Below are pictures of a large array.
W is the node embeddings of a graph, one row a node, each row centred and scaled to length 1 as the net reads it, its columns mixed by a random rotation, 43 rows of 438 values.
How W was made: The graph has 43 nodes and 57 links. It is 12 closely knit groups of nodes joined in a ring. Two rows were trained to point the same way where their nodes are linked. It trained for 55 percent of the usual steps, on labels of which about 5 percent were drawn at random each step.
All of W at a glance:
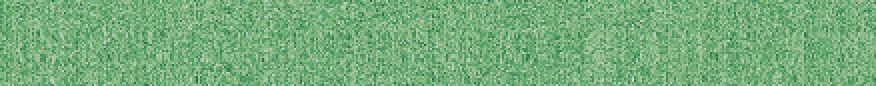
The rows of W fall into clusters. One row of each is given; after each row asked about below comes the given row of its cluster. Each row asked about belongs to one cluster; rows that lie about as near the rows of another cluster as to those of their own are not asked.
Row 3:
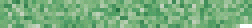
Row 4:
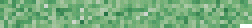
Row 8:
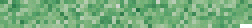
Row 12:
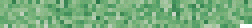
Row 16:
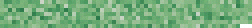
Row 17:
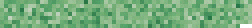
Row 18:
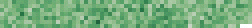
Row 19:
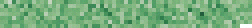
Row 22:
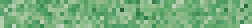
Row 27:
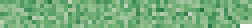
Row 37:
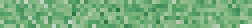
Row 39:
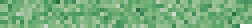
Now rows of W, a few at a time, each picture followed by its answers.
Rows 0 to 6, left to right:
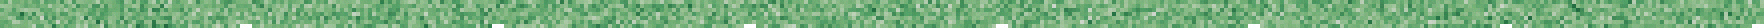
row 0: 18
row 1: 39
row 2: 8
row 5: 17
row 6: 19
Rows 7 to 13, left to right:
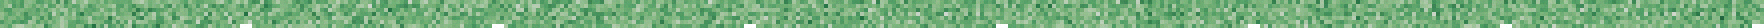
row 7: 8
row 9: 17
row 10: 27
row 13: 27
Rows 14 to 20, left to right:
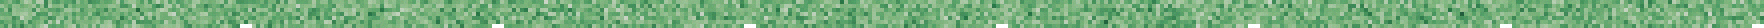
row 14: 39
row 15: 4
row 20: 16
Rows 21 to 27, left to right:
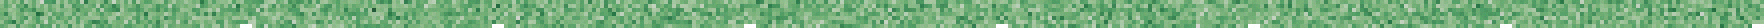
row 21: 37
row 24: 8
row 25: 18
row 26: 19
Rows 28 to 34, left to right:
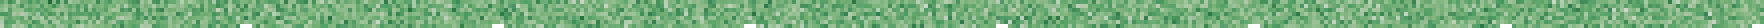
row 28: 22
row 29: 3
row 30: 3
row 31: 12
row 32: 19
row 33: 4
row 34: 16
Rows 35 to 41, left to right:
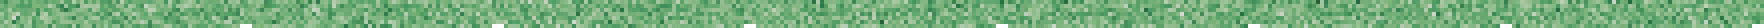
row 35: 19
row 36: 8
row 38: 12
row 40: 12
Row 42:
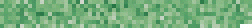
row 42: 37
